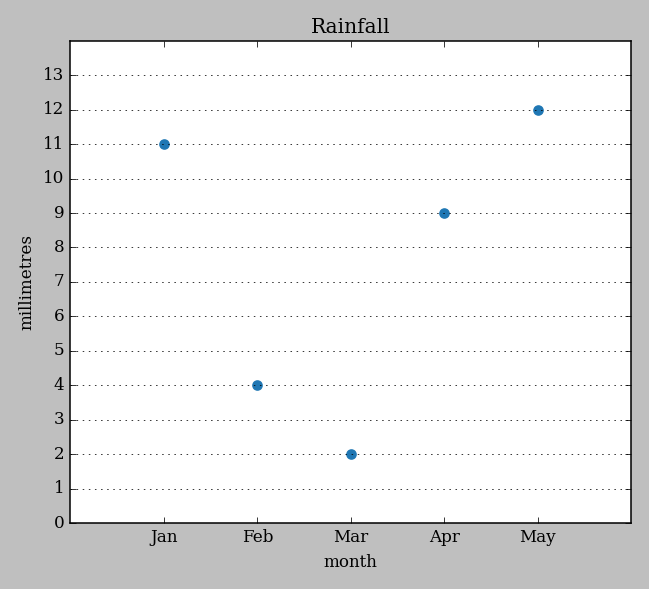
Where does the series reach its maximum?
May
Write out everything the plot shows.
Title: Rainfall
x-axis: month, ticks Jan Feb Mar Apr May
y-axis: millimetres, ticks 0 1 2 3 4 5 6 7 8 9 10 11 12 13
Values:
11 4 2 9 12
